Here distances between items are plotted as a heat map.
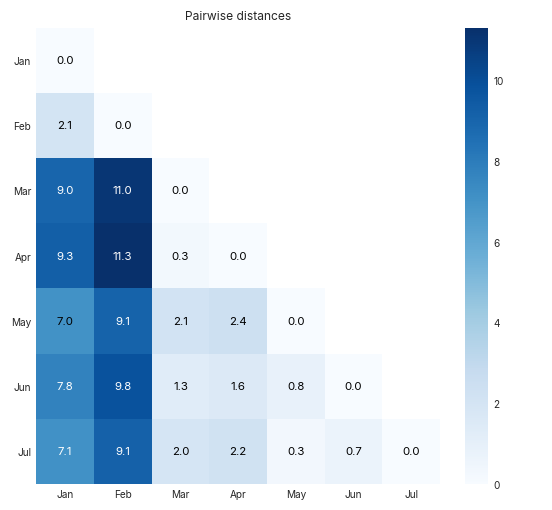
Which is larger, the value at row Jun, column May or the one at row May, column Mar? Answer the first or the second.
the second
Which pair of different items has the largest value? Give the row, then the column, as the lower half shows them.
Apr, Feb
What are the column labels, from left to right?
Jan, Feb, Mar, Apr, May, Jun, Jul
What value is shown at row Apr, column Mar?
0.3
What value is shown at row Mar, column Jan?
9.0
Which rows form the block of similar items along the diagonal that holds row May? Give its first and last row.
Mar to Jul
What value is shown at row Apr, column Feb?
11.3
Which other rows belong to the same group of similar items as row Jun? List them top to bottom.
Mar, Apr, May, Jul
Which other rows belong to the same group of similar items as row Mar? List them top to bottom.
Apr, May, Jun, Jul
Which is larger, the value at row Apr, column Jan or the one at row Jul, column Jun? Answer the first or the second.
the first
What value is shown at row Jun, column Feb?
9.8
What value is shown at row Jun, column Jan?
7.8
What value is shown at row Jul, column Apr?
2.2
